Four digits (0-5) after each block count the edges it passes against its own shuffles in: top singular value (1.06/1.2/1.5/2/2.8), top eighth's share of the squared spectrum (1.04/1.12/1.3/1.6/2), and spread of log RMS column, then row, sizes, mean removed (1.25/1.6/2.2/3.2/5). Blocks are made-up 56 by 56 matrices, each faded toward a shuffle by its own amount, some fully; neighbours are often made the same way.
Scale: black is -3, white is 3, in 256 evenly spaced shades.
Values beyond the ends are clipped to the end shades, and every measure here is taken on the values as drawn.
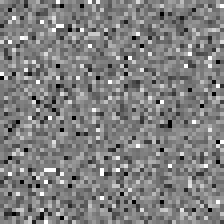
0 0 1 0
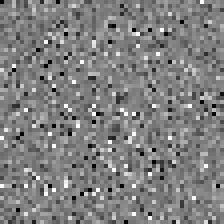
1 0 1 0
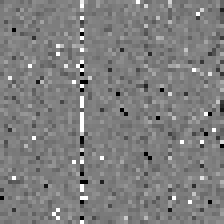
3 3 1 0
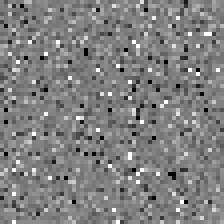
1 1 0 0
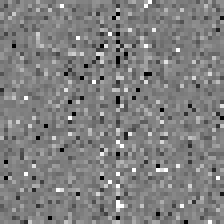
2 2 1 0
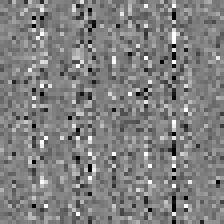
3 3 3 0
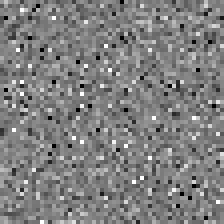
0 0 0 0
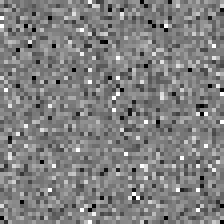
0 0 0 0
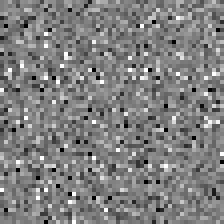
0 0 0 1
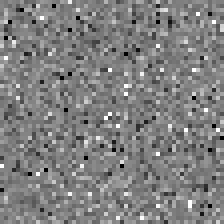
0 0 0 0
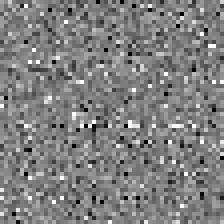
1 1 0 1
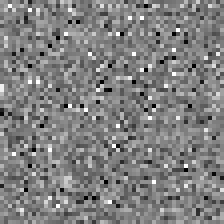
0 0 0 1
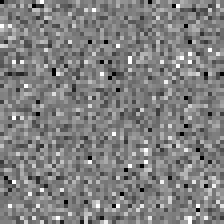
1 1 0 1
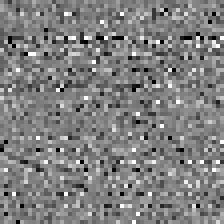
2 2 0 3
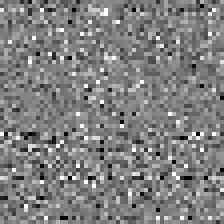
1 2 0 2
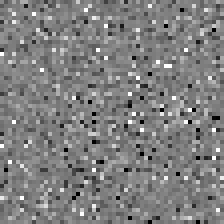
1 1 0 0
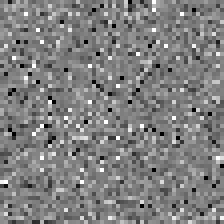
1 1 0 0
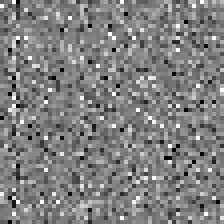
2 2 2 0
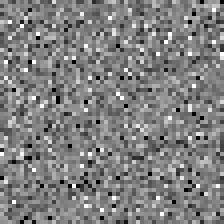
1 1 0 0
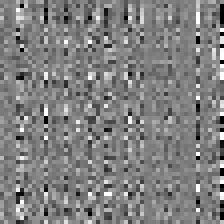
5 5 4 2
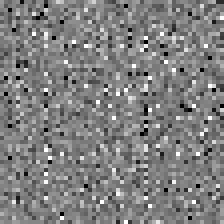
2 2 1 0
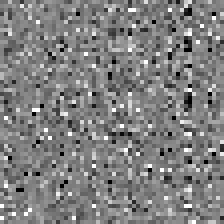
3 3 2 0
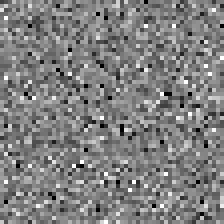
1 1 0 0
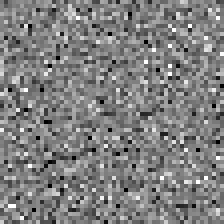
0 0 0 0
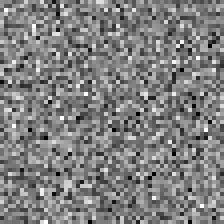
1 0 0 0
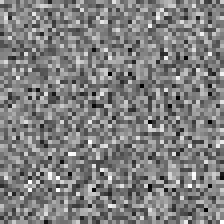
2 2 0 1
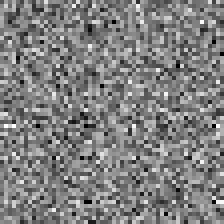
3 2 1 1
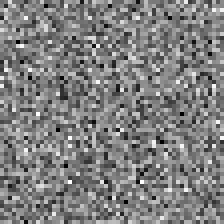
2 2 0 0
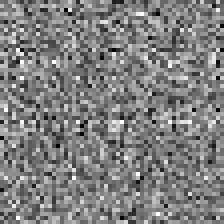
3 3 1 2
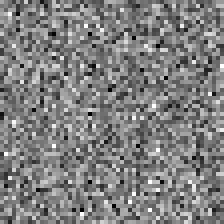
1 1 0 0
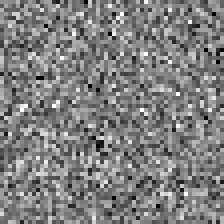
1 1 0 0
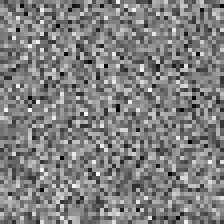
1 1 0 0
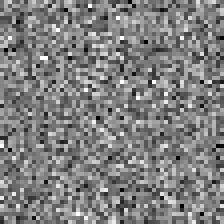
2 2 1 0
